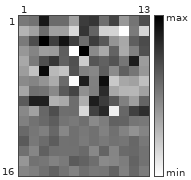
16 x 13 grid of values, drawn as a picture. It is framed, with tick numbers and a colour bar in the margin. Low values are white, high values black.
Mirror symmetry: none. Seam: horizontal, 60% of the way down, the bottom part calmer. Roughest part: top middle. Grain: fine. Slope: none.
